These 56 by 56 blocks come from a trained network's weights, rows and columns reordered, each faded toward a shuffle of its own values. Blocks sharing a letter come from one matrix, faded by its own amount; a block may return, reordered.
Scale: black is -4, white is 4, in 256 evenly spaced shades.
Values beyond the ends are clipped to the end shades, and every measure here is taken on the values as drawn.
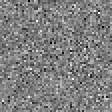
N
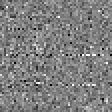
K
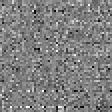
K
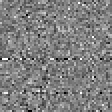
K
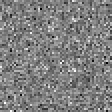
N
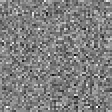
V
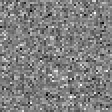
N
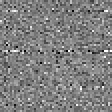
K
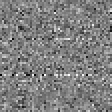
K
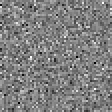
N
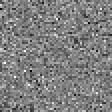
N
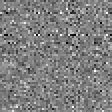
K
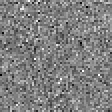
N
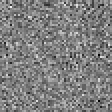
V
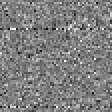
K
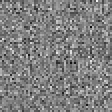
V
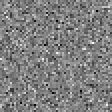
N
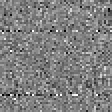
K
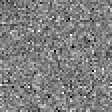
N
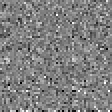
K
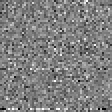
K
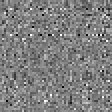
K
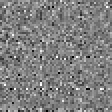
K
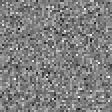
N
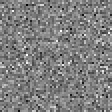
N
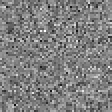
V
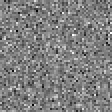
N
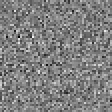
V
